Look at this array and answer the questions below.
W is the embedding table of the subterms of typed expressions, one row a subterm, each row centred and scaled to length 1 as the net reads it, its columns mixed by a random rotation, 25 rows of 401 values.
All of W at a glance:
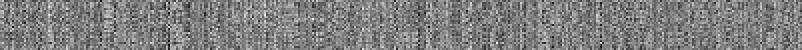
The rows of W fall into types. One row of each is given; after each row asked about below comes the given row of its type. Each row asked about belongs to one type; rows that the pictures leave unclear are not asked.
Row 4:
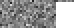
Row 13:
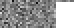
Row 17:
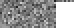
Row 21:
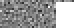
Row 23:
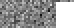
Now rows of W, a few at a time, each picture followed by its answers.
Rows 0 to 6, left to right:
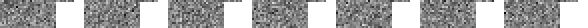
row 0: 17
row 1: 23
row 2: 23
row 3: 13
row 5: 21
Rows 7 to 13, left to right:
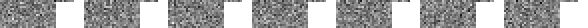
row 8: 13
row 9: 4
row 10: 13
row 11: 21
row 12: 23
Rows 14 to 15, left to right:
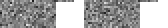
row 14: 4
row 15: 13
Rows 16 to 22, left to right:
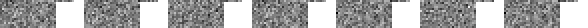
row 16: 17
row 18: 23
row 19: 17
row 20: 17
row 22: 17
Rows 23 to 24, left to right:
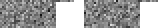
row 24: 4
